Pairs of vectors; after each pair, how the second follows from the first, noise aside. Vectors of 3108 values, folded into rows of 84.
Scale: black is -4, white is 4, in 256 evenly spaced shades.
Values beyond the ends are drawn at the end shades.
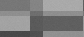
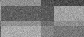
reversed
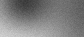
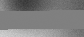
partly zeroed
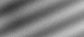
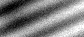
scaled up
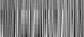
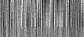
reversed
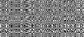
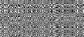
reversed
